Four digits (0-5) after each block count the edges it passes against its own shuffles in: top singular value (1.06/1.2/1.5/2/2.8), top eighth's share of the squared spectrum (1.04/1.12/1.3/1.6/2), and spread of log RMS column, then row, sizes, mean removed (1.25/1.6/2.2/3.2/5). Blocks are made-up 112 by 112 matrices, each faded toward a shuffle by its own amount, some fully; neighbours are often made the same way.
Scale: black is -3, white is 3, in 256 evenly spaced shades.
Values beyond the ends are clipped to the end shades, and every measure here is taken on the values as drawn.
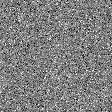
0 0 0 0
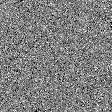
0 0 0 0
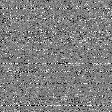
2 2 0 3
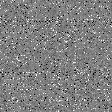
1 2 1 2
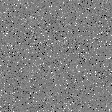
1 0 0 0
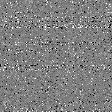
2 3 2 3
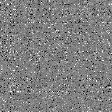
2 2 2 3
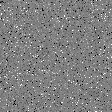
0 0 0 0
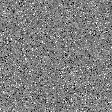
0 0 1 1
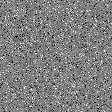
2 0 0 0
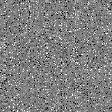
4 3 2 1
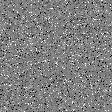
2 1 0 0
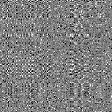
5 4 3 3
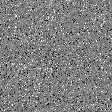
2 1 0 0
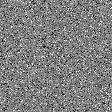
0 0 0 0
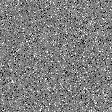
2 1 0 0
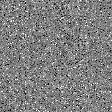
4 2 1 0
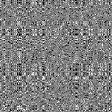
5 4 3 3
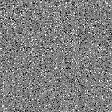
4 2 1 1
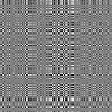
5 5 5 5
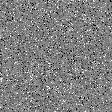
2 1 0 0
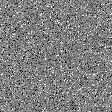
2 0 0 0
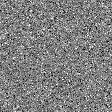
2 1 0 0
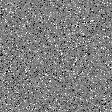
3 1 0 0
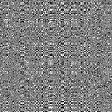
5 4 4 4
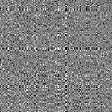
5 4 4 3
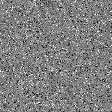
3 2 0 0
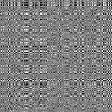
5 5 4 4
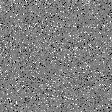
2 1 0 0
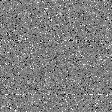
1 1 0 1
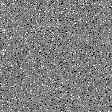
3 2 0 1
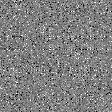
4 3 1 2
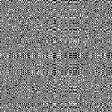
5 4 3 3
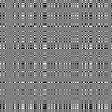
5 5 5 5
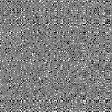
5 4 3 3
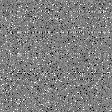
4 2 1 2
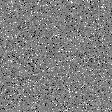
3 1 0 0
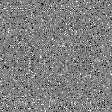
4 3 1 2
